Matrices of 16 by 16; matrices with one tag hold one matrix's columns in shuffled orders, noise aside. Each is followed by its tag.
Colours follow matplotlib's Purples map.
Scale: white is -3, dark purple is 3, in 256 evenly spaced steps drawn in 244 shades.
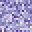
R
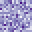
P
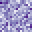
P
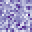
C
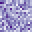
P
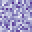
P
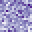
R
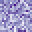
R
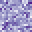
P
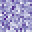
C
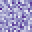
P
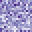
R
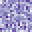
C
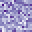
R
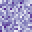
P
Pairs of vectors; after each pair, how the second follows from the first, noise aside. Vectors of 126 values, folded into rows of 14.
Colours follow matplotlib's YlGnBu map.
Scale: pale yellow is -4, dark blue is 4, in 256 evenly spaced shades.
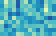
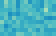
shrunk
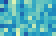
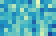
reversed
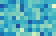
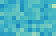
shrunk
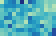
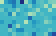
partly zeroed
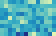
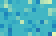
partly zeroed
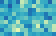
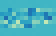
partly zeroed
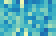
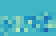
partly zeroed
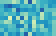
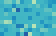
partly zeroed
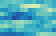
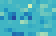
partly zeroed
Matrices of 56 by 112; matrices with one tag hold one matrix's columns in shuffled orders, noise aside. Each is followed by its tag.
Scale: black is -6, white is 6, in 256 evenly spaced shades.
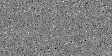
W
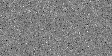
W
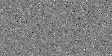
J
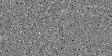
W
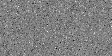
W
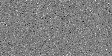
J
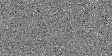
J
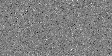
J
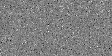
W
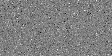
J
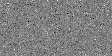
J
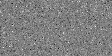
W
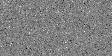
W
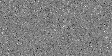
W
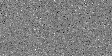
J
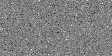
J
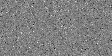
W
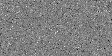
W
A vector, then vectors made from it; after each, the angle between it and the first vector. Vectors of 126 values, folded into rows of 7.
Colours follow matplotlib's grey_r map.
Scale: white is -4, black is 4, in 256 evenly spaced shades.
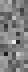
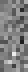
orthogonal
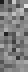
partly opposed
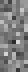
nearly opposite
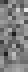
orthogonal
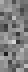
nearly parallel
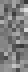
partly opposed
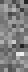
partly aligned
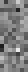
orthogonal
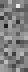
partly aligned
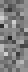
partly opposed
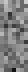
partly aligned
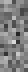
nearly parallel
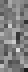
partly aligned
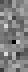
nearly opposite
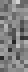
partly opposed
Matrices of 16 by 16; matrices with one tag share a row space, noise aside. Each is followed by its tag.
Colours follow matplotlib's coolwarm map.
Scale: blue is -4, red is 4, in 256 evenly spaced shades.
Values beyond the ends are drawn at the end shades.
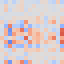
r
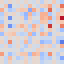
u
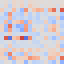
r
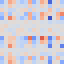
u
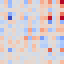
u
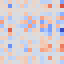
u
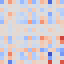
u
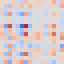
r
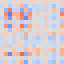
r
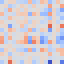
u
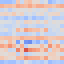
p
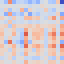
r
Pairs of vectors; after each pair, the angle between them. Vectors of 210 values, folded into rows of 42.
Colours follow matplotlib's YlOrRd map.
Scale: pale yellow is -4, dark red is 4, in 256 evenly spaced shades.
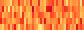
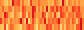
partly aligned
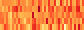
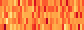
partly aligned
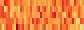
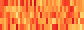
partly aligned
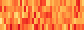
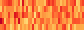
nearly opposite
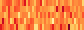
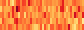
partly aligned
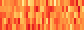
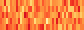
partly aligned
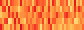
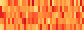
partly opposed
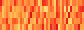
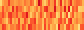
nearly opposite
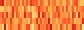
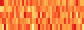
nearly parallel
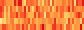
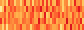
partly opposed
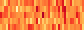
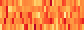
orthogonal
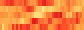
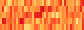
partly opposed
